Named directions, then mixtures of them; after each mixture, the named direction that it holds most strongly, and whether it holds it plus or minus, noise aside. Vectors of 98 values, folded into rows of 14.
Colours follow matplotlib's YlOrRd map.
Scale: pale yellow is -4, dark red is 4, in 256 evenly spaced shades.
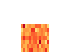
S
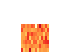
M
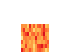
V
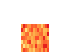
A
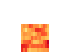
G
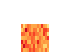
A, minus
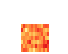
A, plus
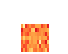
S, minus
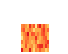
V, plus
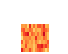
V, plus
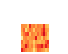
V, plus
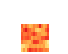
G, minus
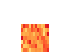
A, plus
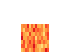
V, minus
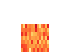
M, minus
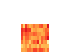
G, minus
